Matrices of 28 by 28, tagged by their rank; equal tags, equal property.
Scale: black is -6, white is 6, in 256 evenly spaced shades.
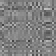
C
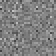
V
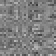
V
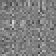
V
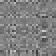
C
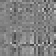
C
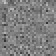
V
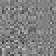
V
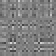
C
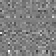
V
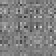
C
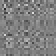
C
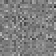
V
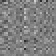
C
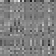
C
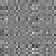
C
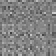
V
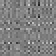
C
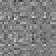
V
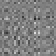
C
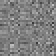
V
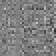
V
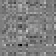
C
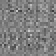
V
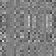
C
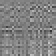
C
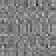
V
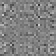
V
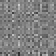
C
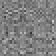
V
